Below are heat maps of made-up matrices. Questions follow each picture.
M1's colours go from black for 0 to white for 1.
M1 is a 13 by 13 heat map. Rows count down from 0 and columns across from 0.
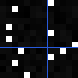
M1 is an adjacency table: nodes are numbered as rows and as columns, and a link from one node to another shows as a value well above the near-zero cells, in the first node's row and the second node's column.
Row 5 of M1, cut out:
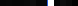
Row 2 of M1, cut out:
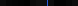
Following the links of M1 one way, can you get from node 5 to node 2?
yes
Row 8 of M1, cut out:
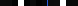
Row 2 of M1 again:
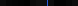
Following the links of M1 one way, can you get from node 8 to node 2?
yes
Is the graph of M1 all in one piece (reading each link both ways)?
no
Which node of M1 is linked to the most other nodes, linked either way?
node 8
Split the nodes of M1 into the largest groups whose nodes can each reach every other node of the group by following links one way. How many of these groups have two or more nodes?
0
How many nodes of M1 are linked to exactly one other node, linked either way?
6
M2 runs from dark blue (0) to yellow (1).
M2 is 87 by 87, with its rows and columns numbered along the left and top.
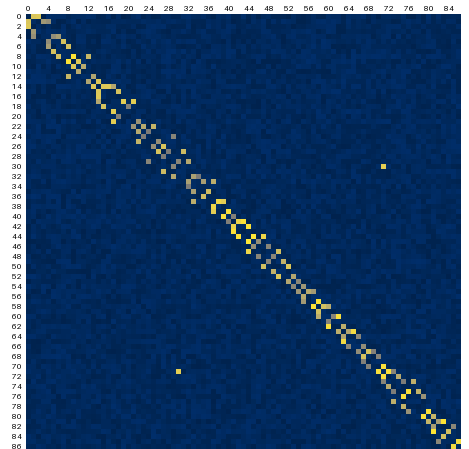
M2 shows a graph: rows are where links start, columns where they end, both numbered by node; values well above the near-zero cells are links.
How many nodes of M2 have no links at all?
0
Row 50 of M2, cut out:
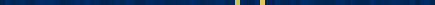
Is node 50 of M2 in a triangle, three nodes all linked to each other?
no
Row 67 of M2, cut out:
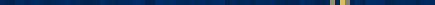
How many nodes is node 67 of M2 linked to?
3
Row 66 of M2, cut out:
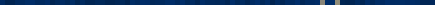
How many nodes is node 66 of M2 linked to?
2
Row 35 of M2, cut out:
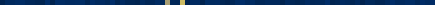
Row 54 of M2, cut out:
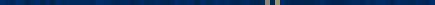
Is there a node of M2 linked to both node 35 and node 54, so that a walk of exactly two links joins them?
no
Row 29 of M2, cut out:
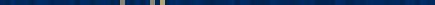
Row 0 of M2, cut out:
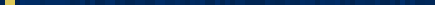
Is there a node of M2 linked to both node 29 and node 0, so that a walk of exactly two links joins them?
no
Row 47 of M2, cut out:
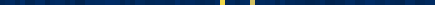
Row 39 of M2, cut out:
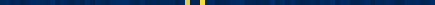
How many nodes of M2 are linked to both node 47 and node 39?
0
